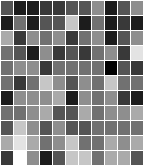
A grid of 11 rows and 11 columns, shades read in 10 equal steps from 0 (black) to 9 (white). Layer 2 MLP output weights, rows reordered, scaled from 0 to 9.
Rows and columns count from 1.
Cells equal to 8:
2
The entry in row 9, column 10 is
4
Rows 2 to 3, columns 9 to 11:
1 2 1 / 1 3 5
